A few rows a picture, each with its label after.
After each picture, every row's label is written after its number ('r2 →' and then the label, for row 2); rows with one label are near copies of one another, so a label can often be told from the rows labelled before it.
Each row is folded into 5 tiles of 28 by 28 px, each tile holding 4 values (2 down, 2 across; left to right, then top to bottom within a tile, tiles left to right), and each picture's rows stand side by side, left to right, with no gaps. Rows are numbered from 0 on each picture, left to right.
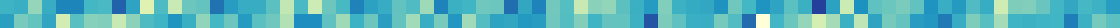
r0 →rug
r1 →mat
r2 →mat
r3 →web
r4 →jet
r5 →rug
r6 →web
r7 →jet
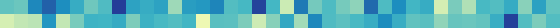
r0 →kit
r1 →rug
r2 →web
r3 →jet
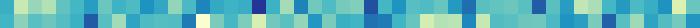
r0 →jet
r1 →rug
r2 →web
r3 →kit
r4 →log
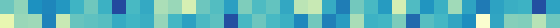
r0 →kit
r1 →jet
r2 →log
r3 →rug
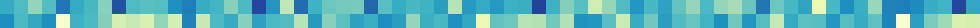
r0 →rug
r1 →kit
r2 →web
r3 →rug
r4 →mat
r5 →log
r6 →rug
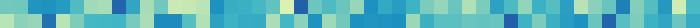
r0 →kit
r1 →mat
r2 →web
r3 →jet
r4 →log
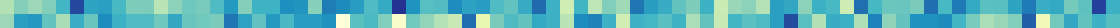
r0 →mat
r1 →jet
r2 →rug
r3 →kit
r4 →mat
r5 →jet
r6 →web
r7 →kit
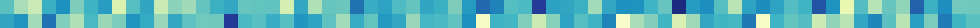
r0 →log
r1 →jet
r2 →mat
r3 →rug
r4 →rug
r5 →rug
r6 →mat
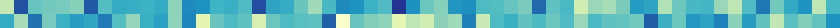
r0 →web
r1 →rug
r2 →rug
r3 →kit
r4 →jet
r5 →log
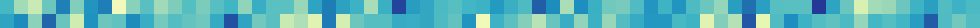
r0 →log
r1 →jet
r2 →kit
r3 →rug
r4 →web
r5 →kit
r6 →jet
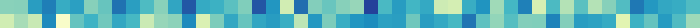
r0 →kit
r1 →kit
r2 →web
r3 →log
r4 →mat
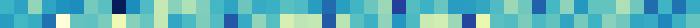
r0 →rug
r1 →jet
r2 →kit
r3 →kit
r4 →web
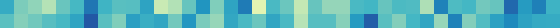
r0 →jet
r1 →log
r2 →jet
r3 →web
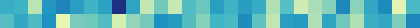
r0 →rug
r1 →mat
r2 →log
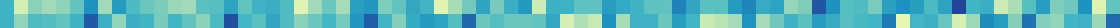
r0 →jet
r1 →jet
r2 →jet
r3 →log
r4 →kit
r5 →kit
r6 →rug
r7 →log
